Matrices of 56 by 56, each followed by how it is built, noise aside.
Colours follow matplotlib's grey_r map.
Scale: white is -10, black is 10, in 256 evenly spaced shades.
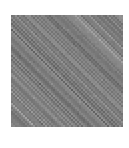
Toeplitz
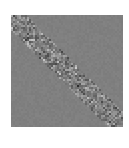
banded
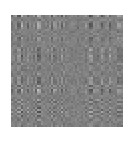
low rank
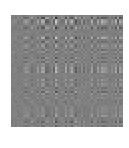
low rank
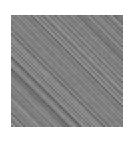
Toeplitz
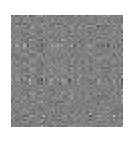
low rank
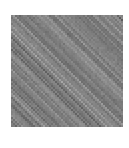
Toeplitz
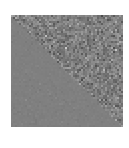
upper triangular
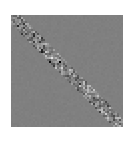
banded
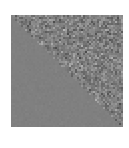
upper triangular
